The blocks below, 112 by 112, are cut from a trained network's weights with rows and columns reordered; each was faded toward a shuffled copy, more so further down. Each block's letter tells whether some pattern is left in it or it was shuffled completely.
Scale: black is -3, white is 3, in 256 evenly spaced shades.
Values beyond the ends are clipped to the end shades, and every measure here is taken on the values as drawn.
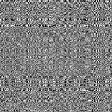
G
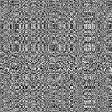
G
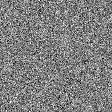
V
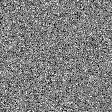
V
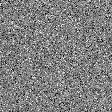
V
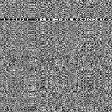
G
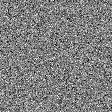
V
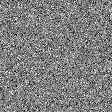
V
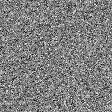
V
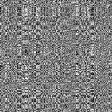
G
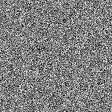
V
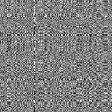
G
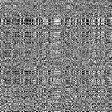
G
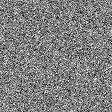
V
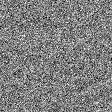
V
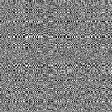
G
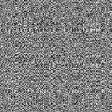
G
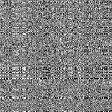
G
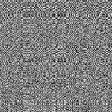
G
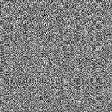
G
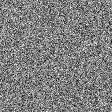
V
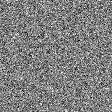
V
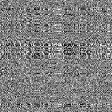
G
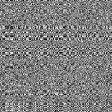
G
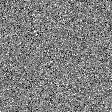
V
